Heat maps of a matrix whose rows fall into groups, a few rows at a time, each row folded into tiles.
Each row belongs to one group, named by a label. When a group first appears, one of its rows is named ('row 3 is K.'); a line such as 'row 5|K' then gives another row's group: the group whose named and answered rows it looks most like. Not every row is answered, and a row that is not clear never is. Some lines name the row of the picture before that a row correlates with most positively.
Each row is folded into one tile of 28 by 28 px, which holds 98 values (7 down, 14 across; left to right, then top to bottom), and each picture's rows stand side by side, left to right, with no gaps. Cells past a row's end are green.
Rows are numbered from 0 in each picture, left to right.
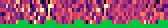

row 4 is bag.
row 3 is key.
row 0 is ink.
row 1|key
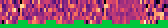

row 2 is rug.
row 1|ink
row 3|key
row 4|rug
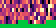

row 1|key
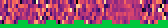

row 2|key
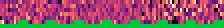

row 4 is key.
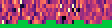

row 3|key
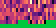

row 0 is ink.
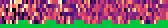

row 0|ink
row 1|bag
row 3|rug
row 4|ink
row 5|bag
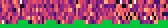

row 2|key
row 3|bag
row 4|bag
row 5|bag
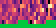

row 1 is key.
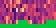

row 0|ink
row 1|bag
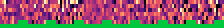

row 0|rug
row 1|ink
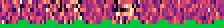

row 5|key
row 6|ink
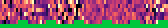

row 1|rug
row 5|ink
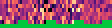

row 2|ink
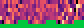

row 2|key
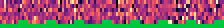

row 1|ink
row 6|bag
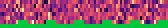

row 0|ink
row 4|bag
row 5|bag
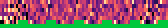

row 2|key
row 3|bag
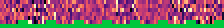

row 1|bag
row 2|ink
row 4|rug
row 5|bag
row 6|ink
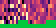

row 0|bag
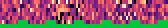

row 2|rug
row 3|ink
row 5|rug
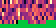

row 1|bag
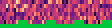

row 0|ink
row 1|bag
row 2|rug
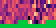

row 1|bag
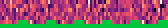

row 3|rug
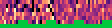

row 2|key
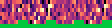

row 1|key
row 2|ink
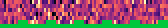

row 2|bag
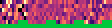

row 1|bag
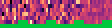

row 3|rug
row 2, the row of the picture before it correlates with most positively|3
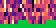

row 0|rug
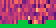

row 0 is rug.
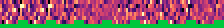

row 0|key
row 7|key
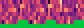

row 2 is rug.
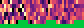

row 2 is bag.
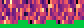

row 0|ink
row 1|key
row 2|key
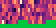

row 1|rug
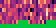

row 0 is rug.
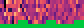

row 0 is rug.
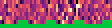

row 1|key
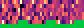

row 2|bag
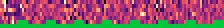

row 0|rug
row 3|key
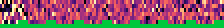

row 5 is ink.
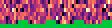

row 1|key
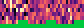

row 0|ink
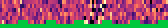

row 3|bag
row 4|ink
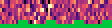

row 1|key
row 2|ink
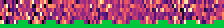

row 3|ink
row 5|ink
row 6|ink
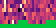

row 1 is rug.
